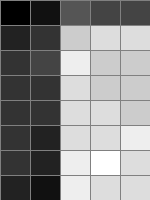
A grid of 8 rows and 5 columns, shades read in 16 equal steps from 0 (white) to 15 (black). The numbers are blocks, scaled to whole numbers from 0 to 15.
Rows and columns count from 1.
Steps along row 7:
up down down up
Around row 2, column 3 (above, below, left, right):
10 1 12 2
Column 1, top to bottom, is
15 13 12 12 12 12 12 13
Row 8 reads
13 14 1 2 2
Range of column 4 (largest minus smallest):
11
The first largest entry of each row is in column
1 1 1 1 1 2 2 2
